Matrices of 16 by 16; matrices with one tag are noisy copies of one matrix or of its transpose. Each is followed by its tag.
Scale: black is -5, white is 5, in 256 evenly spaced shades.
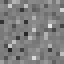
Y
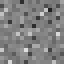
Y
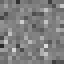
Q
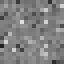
Q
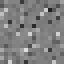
Y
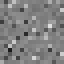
Y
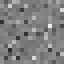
Y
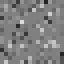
Q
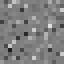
Y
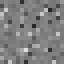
Y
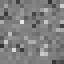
Q
